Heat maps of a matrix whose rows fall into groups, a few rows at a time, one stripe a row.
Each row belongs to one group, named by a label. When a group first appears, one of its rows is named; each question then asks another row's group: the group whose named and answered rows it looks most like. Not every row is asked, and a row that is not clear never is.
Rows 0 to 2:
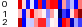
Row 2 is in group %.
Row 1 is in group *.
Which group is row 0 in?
%
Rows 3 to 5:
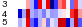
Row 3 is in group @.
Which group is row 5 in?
@
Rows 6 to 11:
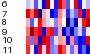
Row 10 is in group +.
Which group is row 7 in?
+
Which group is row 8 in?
*
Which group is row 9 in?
*
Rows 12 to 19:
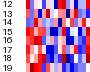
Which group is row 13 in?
%
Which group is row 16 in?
*
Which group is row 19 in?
*
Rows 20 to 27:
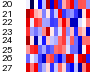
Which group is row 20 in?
@
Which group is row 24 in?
%
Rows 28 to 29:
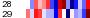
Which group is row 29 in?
*
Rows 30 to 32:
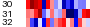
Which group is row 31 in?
*
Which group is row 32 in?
%
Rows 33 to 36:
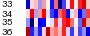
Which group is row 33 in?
@
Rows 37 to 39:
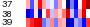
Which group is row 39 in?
*
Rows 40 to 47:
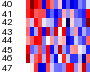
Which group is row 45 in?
%
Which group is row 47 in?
@
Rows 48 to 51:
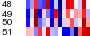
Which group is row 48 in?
@
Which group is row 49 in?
@
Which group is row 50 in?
@
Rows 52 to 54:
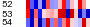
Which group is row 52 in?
%
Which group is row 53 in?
%
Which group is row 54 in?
@
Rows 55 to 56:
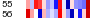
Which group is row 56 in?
+
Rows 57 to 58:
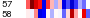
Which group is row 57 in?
*
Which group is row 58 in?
@
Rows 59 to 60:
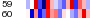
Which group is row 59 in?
@
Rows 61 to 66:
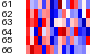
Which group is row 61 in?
%
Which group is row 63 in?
+
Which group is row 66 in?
*
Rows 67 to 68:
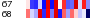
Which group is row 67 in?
%
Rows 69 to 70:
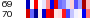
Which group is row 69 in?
@
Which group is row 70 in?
%
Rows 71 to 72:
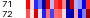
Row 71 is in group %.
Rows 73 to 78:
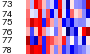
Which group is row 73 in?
*
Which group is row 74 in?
%
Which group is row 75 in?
*
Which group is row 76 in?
*
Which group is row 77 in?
%
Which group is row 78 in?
*
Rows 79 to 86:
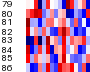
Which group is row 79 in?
@
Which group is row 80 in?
*
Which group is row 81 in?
%
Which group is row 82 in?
+
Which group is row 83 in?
@
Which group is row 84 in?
%
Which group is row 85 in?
+
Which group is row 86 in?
%
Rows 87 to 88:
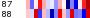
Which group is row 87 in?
*
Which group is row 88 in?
+
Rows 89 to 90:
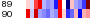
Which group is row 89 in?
*
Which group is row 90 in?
+
